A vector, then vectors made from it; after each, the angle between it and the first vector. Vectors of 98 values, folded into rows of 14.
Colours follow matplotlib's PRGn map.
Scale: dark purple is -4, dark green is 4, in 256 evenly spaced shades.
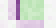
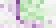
nearly parallel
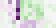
nearly parallel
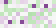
orthogonal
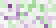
partly aligned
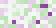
orthogonal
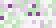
orthogonal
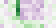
nearly opposite
